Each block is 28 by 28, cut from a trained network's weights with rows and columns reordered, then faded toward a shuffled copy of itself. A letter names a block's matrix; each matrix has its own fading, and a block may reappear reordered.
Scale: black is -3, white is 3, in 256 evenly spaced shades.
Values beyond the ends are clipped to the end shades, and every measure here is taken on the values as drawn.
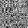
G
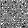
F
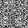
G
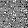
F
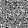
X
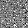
F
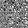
F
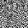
G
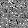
X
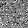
F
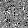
X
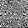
F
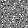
F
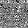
F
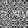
G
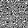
X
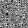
X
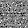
F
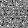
F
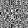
G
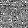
F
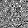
G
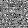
F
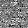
F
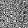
G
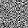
G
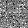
F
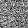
G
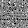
F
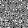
F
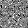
F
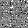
F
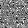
F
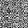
G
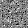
X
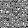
F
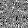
F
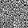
G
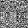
G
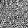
G
